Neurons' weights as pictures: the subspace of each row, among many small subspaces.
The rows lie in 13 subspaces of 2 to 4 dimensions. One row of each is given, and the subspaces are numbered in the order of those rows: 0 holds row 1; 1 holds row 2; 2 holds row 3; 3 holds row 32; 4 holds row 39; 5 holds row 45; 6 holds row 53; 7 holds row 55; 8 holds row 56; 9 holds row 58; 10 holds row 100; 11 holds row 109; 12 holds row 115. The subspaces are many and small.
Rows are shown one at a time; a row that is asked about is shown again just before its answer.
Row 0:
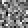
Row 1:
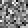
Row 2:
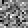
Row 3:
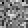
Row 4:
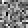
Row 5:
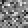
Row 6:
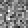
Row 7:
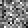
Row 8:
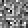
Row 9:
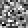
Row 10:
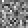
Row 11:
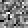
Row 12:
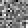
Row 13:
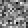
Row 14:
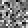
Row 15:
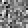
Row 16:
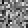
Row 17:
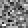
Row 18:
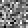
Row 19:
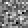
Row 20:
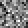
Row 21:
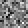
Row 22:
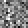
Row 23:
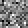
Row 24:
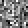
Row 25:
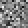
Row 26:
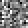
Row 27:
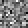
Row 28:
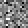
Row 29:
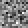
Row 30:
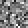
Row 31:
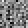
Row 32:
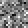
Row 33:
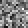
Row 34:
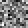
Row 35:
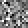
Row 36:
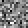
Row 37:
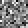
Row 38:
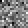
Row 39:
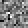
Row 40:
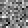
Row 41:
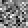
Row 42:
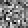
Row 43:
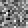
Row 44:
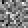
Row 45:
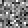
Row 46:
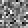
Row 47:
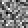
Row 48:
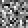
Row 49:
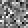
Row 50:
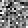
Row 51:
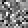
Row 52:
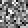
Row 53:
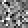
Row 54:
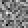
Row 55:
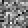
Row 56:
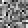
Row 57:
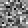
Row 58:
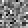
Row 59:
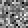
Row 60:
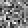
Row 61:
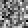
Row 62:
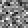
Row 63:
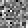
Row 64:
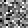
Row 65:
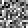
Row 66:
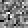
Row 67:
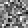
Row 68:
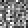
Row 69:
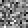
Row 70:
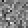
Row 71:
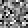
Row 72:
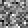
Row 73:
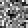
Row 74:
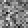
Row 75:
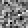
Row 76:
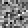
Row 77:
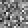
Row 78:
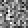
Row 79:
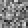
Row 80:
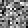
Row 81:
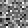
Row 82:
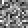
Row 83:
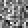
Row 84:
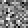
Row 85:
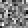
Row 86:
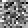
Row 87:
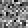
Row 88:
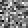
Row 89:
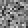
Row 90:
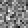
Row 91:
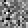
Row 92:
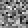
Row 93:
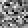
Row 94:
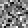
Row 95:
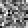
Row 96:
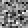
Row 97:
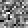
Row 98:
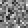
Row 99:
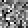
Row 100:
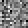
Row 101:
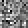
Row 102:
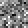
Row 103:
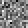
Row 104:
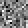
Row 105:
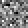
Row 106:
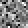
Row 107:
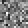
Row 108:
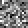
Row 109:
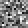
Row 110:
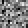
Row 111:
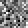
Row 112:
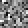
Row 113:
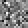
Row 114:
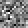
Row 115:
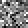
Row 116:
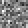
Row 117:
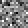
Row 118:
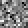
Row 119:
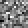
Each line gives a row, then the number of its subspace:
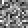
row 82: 1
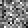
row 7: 7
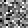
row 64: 10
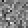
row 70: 12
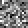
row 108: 1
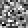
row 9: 11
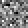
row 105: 3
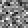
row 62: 3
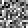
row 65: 1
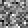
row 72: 10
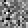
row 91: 6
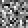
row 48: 3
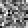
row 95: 8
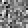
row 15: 2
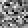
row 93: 3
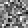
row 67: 7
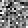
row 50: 7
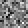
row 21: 9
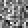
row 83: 5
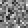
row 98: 0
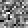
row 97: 4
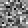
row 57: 11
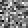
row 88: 7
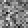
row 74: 12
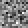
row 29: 11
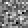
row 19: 11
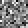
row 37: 0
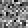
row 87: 5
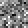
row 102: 3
